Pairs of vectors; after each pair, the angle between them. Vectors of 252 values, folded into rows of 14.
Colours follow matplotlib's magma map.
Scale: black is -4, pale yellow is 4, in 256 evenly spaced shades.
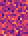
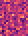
partly opposed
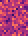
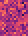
partly aligned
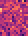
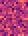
partly opposed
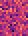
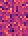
nearly parallel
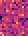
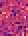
orthogonal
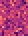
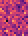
partly aligned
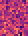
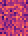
partly opposed
